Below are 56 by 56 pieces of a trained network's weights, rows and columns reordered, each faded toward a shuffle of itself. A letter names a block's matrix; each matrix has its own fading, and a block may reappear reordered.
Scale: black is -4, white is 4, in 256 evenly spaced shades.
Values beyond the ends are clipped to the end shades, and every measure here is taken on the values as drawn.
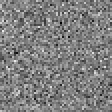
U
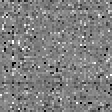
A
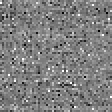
A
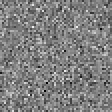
U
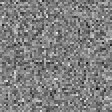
U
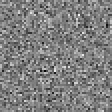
U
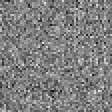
U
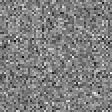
U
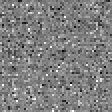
A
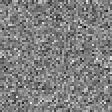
U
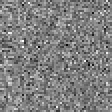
U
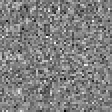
U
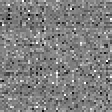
A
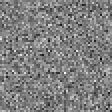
U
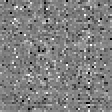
A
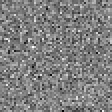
U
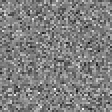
U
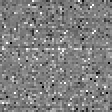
A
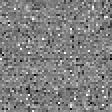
A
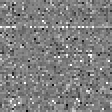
A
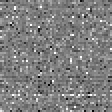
A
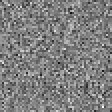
U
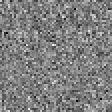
U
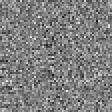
U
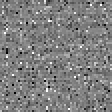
A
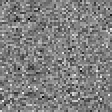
U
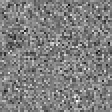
U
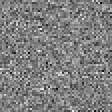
U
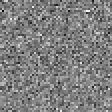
U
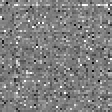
A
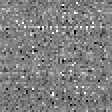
A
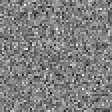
U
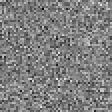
U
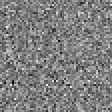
U
